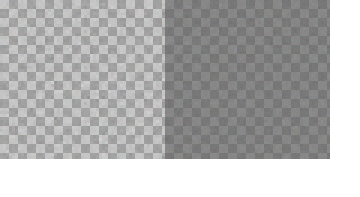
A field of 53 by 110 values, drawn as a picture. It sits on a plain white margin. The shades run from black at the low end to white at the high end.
It is made of 1 by 2 panels. Panel 1,1: high, checkered. Panel 1,2: middling, checkered, faint in contrast.
